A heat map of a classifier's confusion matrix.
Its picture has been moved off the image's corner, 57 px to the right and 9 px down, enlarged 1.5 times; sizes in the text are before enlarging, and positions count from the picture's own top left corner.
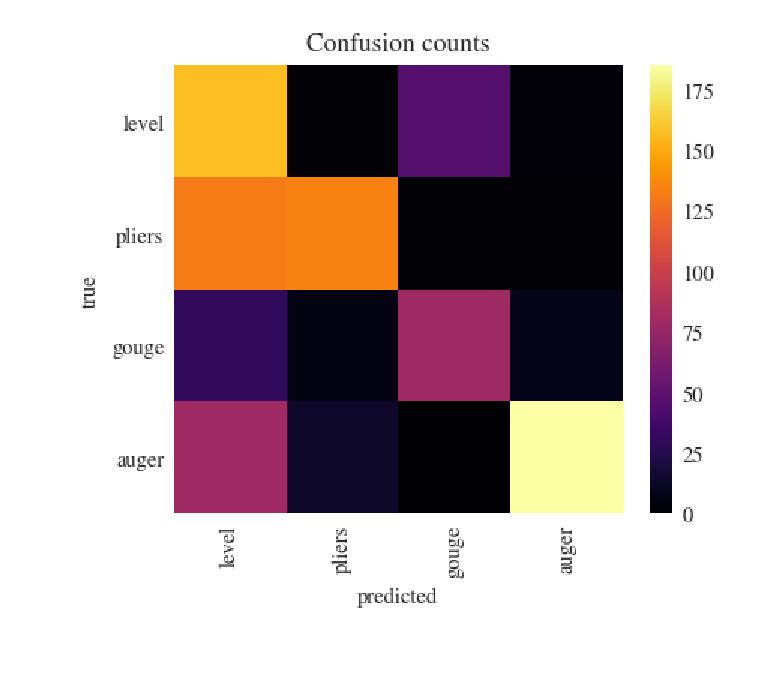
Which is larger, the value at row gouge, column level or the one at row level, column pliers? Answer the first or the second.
the first
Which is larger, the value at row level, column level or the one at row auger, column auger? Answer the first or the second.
the second
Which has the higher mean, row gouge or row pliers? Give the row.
pliers
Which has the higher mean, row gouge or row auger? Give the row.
auger
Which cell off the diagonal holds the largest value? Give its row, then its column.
pliers, level
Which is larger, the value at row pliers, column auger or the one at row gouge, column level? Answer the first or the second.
the second
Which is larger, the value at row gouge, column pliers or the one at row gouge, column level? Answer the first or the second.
the second
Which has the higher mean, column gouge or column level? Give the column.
level
